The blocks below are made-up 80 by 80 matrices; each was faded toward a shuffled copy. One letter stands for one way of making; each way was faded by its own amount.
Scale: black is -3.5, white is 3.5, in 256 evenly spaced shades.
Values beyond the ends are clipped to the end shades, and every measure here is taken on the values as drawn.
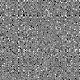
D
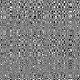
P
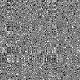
D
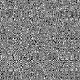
D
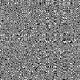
D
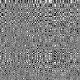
P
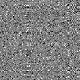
D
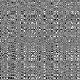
P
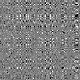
P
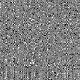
D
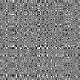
P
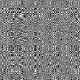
P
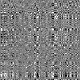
P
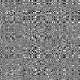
P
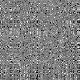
D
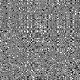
D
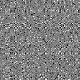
D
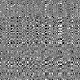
P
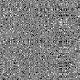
D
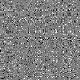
D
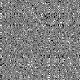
D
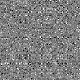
D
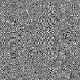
D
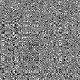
D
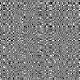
P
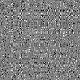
D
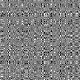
P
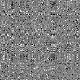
D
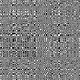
P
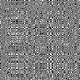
P
